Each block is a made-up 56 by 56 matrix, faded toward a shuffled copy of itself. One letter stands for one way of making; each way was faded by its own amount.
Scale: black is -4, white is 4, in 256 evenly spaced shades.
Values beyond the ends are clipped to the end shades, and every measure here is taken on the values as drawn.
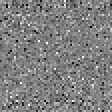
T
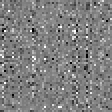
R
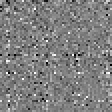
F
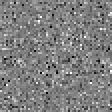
T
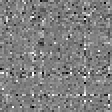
F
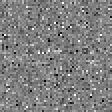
T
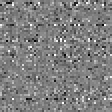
F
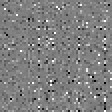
R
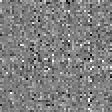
F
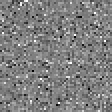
T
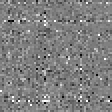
F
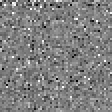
T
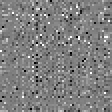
R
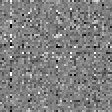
F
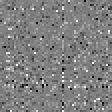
R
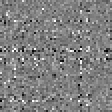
F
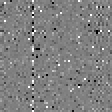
R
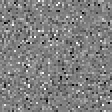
T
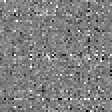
F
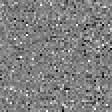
T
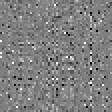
R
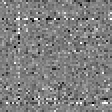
F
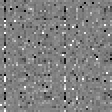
R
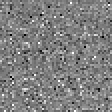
T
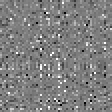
R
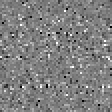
T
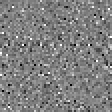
T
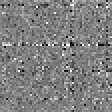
F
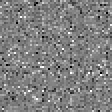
T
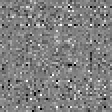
F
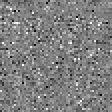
T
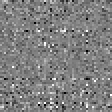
F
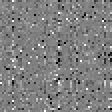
R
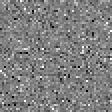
T
